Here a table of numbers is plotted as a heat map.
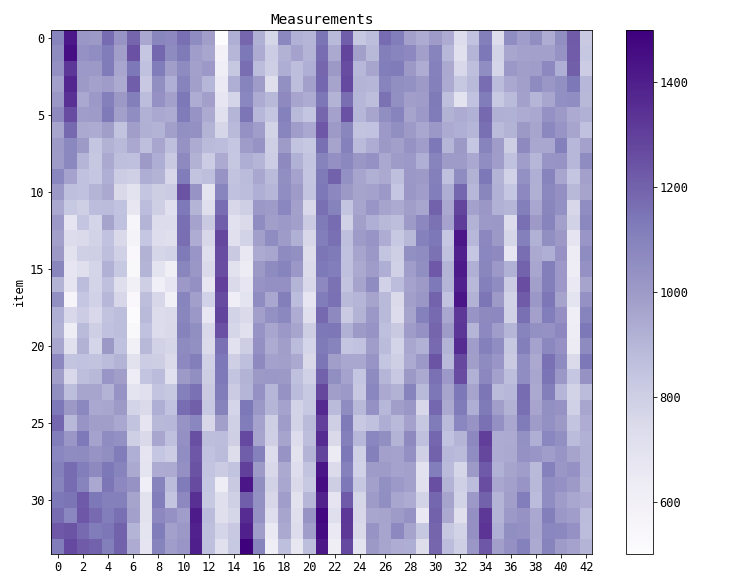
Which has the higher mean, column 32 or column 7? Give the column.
32
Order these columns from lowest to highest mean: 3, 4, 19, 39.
19, 3, 4, 39
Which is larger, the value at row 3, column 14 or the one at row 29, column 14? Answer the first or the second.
the first
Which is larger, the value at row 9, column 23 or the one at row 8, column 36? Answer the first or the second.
the first
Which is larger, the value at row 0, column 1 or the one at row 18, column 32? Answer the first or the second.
the first
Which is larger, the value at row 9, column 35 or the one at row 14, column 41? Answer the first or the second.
the first
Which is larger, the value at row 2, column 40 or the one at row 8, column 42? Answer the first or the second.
the second
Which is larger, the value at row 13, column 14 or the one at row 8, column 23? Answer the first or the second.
the second
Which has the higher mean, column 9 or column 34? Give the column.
34
